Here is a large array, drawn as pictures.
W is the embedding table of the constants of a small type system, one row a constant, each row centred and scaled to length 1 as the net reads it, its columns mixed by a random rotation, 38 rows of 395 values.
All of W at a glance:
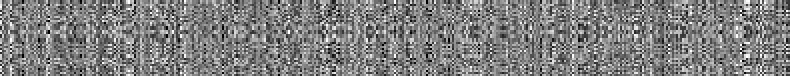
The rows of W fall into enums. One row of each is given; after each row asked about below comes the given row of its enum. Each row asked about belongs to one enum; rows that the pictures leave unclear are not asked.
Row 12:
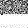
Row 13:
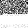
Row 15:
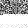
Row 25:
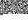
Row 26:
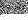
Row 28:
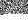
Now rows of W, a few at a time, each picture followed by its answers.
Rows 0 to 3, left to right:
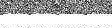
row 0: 28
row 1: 28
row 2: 15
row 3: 25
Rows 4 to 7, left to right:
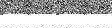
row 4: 28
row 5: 26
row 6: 25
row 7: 26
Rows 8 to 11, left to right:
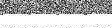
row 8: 15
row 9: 13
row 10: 15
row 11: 25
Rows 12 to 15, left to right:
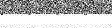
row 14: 13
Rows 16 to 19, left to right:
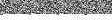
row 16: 15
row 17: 13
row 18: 13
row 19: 12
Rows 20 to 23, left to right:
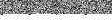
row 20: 12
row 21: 28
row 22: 26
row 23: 12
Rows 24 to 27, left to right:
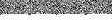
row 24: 26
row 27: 28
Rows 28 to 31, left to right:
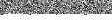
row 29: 15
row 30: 26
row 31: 15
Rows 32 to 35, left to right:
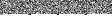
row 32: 13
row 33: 25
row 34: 12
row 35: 28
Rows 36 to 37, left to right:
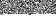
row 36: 13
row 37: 28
